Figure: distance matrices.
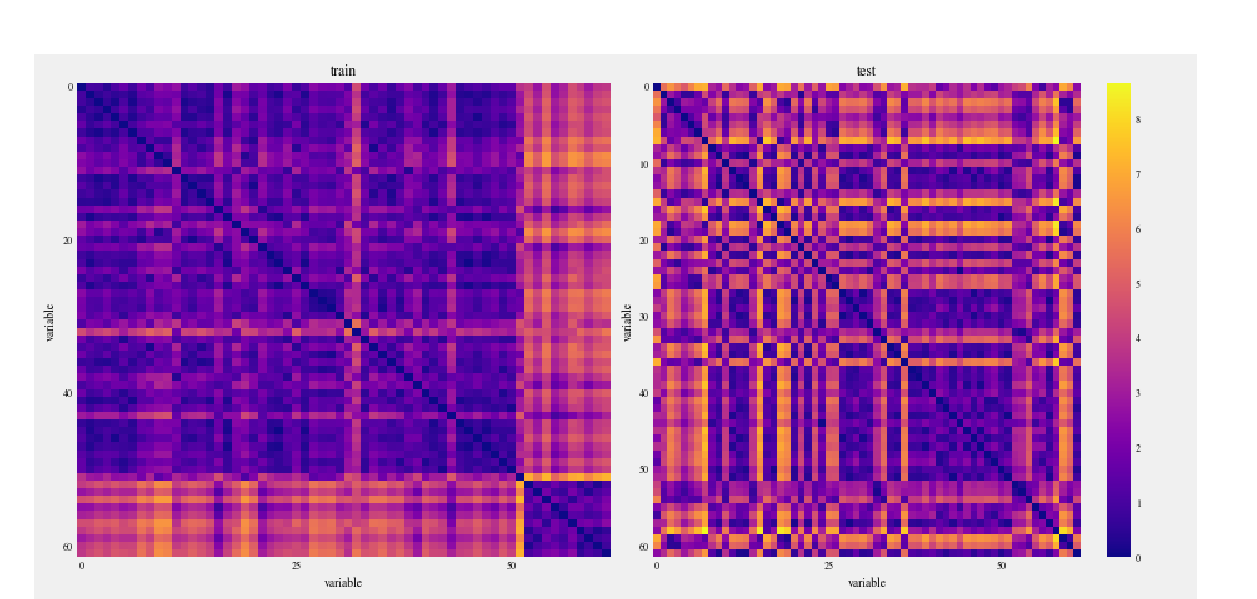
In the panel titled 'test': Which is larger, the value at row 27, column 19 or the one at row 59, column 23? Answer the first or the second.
the first
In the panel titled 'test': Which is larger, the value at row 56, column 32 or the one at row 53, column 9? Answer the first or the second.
the first
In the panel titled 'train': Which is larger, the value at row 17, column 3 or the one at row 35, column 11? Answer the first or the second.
the second
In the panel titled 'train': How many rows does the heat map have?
62
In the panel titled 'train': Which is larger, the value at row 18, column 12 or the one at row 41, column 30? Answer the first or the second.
the first
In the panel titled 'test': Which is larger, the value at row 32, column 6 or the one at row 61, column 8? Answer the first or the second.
the first
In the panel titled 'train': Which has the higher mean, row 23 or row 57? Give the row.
57
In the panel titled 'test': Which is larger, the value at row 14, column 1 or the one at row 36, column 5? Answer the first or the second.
the second
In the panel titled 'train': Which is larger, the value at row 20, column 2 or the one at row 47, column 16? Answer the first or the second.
the second
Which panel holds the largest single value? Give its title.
test
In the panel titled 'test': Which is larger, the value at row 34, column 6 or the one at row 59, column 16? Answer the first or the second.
the second
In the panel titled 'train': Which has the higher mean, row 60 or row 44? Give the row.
60
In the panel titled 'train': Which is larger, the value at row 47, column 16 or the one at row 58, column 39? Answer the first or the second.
the second
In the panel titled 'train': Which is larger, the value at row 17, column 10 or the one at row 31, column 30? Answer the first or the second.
the second
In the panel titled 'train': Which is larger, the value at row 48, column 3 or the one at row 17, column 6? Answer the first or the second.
the first
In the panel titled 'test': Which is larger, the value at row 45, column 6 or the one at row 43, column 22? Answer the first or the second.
the first
